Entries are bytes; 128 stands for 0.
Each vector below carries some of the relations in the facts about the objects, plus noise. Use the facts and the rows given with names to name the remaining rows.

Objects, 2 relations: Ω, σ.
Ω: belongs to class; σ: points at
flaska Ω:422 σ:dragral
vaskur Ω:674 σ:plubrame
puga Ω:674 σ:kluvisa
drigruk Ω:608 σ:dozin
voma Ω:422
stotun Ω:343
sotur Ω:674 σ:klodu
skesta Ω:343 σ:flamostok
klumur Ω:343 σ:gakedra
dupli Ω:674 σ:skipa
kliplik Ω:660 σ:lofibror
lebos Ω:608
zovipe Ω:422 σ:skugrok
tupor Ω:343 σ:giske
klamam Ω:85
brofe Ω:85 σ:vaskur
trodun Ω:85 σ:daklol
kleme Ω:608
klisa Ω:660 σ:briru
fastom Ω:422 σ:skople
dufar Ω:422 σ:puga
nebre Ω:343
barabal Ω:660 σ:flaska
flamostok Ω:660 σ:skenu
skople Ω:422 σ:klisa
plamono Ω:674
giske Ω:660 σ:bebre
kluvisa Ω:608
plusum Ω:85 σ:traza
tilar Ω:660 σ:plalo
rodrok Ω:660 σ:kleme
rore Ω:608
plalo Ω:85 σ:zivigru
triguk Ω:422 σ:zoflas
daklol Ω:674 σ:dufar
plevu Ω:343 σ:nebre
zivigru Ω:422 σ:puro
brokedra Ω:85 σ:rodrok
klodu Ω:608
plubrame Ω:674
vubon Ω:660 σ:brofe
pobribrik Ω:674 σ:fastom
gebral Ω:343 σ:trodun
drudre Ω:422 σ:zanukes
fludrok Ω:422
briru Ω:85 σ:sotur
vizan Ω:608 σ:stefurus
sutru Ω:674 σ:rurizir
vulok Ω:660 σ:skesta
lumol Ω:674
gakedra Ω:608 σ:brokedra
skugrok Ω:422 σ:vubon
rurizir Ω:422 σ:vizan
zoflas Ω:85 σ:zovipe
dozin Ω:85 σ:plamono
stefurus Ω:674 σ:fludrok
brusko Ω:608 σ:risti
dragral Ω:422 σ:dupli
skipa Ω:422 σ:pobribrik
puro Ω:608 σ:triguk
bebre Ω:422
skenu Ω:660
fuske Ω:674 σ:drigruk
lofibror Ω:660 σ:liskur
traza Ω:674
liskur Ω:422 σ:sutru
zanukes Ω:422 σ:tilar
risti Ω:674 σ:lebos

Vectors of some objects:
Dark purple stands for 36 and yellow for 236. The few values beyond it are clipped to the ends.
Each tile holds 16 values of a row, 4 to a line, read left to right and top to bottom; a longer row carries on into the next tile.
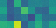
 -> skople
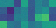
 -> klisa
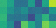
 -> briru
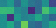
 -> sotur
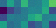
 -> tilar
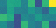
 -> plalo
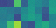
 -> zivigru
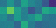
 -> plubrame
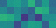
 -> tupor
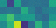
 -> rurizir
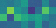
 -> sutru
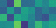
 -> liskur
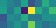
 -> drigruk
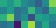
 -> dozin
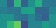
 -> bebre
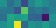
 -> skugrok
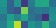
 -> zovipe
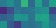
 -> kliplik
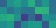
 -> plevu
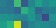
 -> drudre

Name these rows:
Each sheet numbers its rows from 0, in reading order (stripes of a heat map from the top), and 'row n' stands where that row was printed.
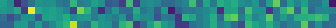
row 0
gakedra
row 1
dufar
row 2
triguk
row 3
lofibror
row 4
trodun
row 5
daklol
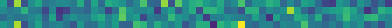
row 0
skipa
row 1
barabal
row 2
brofe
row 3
skesta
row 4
zanukes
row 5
vaskur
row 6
stefurus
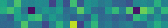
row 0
dupli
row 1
fastom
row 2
puro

